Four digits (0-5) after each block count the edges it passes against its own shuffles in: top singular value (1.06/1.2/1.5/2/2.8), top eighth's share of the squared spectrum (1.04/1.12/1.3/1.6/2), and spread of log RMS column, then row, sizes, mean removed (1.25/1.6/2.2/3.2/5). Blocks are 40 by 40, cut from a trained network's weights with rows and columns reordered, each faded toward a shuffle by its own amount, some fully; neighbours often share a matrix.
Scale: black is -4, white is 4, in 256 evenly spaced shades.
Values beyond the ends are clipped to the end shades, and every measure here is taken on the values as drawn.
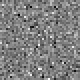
0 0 0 0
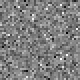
0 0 0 0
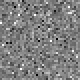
0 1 0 0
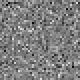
1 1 0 1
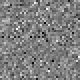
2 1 0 0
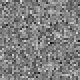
2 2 0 0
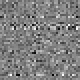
4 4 1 3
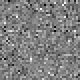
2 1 0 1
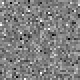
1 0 0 0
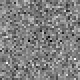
0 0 0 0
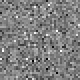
0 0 0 0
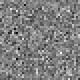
1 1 0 1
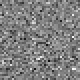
1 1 0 1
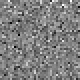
2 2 0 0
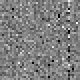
2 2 1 0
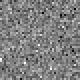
1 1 0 0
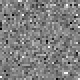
2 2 0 1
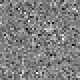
1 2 0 1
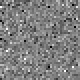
1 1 0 0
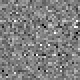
2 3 0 2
